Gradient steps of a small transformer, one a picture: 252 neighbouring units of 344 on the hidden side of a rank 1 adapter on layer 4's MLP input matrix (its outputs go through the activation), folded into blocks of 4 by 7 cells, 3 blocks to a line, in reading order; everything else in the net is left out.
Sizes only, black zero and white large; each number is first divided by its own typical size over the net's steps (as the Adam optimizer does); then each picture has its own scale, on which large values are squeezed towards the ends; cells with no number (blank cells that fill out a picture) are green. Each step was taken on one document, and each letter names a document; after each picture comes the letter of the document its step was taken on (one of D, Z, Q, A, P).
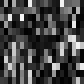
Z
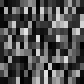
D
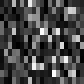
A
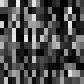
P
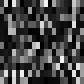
Z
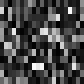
A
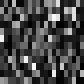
A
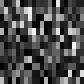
A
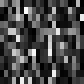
A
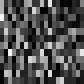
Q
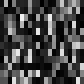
Z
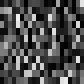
P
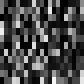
P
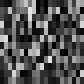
P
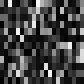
Q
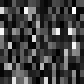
A
